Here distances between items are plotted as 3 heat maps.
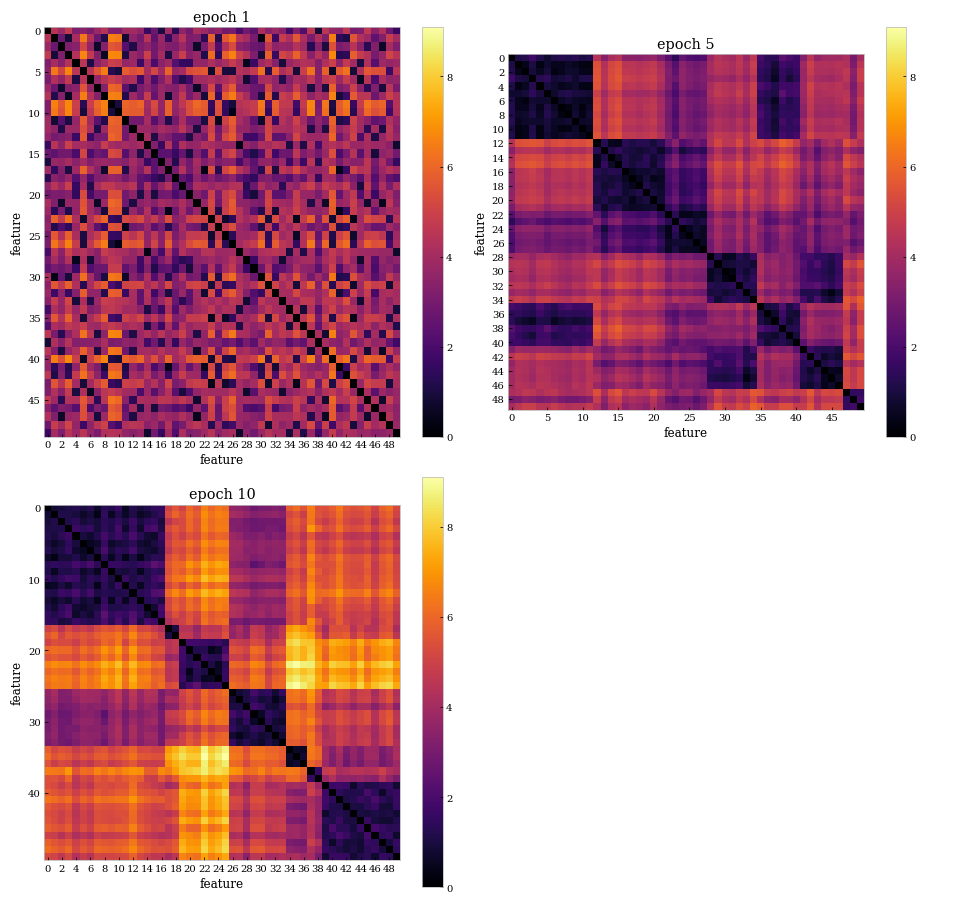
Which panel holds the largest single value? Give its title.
epoch 10
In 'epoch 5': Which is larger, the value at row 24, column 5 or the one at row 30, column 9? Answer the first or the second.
the second
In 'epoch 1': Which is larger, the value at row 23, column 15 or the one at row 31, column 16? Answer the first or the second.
the first
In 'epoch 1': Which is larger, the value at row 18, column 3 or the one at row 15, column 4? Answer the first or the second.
the first
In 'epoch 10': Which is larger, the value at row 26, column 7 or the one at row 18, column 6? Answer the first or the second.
the second
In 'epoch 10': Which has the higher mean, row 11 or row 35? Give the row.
35
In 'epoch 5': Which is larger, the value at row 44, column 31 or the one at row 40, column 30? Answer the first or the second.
the second
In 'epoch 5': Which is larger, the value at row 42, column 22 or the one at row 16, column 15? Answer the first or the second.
the first
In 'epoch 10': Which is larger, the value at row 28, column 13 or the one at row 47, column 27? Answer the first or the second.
the second
